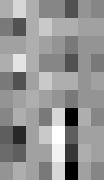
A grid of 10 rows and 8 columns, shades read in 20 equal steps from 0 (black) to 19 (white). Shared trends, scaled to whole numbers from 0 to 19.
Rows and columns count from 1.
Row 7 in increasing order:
0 9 10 10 12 13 13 16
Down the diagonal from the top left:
13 6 13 10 13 9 13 12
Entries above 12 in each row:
3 4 1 3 3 1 3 2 2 2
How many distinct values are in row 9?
6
